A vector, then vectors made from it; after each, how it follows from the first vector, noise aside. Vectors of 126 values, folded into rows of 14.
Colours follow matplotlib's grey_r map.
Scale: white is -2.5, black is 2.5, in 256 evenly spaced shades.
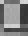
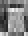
reversed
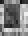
negated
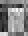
reversed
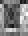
negated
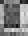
negated
